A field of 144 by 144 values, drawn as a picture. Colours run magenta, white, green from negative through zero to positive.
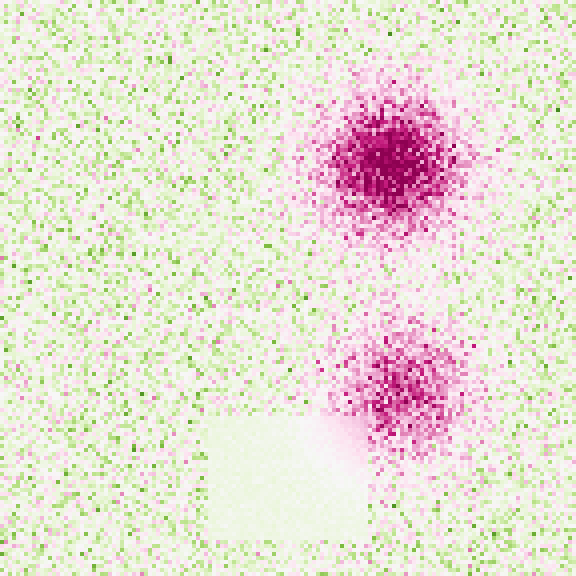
Dips: two. Average level on the scale: 50%. Calmest part: bottom middle. Odd patch: calmer, in the bottom middle. Odd rows or columns: none.
